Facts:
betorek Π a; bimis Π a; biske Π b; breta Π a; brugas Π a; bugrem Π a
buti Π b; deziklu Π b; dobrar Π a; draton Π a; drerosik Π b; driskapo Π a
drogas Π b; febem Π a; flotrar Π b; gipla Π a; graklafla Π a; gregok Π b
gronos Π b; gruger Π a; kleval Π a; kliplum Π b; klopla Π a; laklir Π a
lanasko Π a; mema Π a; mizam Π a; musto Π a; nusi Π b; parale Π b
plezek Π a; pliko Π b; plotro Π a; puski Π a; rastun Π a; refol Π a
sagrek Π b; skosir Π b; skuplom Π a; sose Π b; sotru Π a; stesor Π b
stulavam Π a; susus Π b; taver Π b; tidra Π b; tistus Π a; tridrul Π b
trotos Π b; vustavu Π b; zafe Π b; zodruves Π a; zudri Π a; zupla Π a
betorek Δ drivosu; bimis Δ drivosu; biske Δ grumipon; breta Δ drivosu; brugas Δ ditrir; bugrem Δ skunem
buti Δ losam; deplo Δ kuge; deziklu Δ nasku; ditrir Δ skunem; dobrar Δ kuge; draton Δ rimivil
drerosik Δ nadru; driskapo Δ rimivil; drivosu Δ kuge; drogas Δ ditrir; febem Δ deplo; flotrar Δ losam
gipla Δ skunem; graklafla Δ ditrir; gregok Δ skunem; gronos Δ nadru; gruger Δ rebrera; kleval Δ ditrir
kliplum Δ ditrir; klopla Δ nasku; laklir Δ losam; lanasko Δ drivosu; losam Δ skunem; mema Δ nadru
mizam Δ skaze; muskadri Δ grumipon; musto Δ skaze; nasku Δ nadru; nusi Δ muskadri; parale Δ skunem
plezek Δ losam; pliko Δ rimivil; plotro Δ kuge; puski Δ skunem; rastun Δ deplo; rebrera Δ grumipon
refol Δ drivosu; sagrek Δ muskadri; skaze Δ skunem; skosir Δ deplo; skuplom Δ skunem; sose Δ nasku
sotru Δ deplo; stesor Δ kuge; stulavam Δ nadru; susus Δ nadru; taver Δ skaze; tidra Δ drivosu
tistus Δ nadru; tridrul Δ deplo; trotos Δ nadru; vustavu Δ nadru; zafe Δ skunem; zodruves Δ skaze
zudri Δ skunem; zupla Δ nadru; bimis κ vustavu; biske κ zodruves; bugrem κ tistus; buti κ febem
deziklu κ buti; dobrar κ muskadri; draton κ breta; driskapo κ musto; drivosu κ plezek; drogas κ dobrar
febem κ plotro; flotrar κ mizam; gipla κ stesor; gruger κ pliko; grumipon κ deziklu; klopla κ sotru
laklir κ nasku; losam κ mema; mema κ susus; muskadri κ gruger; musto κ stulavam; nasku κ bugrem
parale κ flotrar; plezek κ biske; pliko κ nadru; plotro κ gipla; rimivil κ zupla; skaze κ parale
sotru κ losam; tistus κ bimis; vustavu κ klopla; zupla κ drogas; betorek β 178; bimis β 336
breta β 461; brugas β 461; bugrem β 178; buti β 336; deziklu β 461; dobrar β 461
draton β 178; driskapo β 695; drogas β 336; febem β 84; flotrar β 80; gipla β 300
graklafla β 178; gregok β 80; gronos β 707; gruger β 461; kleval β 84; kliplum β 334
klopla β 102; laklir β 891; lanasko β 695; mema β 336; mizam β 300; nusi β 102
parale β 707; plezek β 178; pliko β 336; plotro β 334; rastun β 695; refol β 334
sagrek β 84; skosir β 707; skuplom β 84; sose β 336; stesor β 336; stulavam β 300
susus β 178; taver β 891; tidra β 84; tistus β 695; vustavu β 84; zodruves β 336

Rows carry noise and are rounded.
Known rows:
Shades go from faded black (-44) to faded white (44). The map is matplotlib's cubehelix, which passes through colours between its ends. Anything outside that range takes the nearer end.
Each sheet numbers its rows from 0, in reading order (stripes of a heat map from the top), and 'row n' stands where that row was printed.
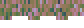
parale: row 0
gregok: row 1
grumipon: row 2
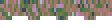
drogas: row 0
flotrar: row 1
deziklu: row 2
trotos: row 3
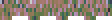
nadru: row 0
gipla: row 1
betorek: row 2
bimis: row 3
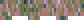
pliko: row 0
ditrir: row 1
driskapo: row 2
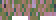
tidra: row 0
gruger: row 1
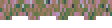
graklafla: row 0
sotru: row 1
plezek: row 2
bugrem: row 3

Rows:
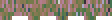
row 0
vustavu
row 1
kliplum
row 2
mizam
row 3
stesor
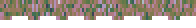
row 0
skosir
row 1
draton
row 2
musto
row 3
skaze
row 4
tridrul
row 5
lanasko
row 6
sagrek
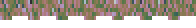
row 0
biske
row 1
rimivil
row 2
laklir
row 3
zupla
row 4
rastun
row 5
buti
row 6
gronos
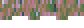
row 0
febem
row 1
dobrar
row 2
plotro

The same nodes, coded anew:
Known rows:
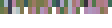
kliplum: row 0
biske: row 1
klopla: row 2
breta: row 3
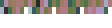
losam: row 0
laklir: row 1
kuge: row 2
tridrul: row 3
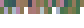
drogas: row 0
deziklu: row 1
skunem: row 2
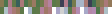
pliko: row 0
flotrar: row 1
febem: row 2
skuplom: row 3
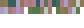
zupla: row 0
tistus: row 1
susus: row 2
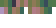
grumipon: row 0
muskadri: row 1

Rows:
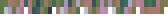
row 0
betorek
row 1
nasku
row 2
stesor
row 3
plezek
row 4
taver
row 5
buti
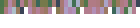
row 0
skosir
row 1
zodruves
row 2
sotru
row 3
mema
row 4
lanasko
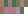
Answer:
sose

